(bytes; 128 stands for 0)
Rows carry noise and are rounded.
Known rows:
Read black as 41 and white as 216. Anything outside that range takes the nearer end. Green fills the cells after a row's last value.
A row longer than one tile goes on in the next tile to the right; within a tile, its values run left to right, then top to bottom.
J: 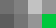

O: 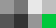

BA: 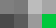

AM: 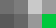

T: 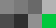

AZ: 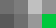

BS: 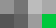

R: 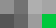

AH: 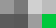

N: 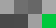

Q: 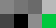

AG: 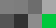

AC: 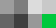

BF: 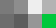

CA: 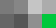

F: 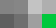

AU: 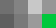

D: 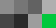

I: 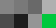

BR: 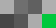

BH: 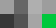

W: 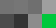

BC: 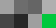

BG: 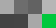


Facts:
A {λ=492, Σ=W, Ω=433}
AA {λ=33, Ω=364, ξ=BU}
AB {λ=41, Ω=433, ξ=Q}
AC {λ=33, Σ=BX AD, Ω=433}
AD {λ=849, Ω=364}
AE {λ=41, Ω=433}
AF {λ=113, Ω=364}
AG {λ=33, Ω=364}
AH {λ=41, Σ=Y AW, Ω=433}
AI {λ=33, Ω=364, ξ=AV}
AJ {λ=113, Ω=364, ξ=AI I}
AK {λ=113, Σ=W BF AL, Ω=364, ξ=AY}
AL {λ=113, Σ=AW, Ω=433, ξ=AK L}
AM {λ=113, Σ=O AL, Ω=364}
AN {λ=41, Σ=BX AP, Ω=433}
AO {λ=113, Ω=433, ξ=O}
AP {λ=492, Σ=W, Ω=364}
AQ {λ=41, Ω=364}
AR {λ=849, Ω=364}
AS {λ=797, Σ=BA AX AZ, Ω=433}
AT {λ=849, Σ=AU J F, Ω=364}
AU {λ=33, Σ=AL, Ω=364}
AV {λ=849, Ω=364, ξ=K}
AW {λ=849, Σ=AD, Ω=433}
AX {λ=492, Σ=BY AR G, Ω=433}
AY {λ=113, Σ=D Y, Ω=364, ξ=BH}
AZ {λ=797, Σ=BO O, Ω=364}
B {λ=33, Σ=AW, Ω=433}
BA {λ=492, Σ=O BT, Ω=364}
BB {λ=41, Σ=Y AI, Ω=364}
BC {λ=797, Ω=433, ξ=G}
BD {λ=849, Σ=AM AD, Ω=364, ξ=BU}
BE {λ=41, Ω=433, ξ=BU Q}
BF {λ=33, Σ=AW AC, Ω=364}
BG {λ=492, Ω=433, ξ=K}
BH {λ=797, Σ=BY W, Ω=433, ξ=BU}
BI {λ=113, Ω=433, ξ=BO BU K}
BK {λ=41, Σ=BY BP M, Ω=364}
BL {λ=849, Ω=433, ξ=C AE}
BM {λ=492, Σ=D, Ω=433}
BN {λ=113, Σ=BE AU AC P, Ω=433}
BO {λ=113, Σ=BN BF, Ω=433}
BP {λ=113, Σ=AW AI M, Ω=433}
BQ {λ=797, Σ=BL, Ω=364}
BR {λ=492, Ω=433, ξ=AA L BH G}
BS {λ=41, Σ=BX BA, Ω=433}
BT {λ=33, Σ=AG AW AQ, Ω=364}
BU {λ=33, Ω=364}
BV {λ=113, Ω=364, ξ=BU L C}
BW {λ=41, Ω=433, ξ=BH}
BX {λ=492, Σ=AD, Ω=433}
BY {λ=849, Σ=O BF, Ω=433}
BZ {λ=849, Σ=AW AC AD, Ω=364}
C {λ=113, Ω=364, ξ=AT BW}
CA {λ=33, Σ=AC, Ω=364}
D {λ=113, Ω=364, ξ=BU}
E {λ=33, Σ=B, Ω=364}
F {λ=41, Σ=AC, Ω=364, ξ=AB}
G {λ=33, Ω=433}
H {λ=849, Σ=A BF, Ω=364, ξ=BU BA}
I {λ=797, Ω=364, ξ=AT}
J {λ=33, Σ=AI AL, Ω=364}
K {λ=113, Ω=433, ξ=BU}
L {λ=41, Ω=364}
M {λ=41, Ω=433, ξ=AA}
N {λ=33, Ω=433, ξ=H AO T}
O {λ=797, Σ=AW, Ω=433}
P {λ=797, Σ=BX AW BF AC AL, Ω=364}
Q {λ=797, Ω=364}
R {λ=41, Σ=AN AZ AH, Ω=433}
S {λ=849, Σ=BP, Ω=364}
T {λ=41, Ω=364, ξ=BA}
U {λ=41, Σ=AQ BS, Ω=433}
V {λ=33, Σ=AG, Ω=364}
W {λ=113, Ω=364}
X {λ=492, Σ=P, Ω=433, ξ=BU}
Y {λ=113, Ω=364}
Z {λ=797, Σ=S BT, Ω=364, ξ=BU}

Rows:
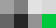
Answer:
AW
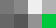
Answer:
P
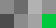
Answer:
A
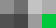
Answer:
BN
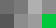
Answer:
AP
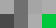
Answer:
X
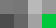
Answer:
AK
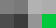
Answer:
AT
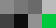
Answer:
L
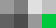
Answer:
B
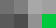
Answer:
BQ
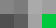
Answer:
Z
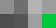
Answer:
AS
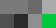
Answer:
AR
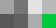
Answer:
AL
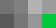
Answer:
BK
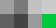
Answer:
BX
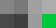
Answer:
AY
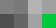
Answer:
H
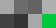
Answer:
BI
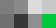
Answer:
BZ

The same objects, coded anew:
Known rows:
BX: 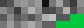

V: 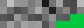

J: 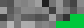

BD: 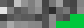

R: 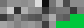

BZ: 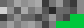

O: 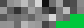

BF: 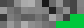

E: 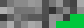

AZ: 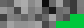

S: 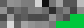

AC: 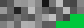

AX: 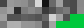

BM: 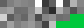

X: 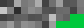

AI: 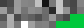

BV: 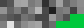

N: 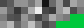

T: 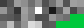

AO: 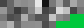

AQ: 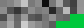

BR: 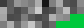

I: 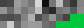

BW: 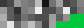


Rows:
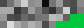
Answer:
G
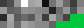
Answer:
W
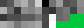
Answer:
BH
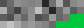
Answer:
BQ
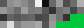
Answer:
BK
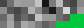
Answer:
AW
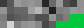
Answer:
Q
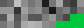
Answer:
BA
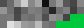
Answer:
AR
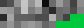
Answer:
AP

